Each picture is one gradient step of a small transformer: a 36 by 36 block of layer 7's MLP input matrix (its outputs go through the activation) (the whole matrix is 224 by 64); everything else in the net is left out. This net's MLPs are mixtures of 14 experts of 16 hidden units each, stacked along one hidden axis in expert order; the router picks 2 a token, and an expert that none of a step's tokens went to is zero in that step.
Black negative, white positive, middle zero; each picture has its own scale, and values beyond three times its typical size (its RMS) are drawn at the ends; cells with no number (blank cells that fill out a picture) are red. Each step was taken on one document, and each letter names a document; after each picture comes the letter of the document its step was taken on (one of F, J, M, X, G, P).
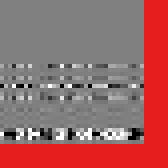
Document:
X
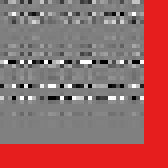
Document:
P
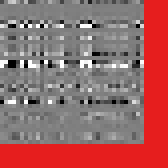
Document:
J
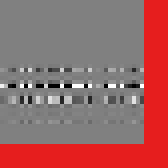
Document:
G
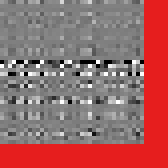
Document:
J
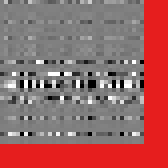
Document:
P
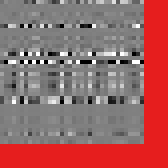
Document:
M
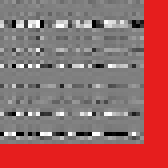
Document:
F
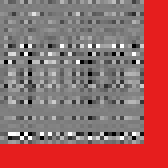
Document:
P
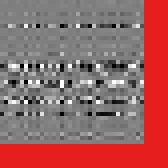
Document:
J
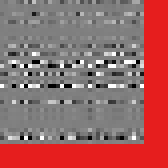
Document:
M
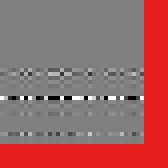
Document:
G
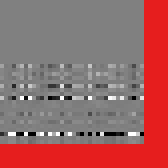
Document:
M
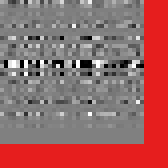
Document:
J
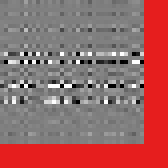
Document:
P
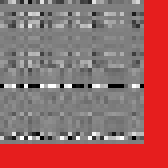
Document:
X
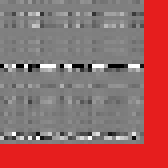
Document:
F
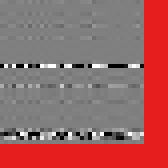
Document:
F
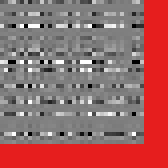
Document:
X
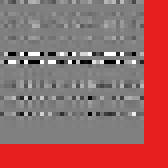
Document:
M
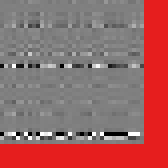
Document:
F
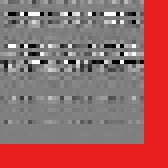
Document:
M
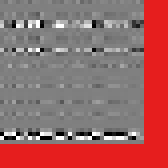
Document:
F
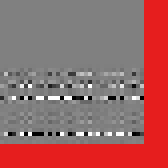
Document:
P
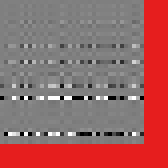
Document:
G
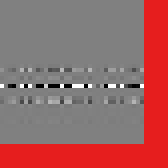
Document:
G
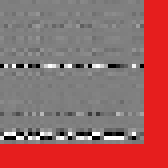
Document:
F
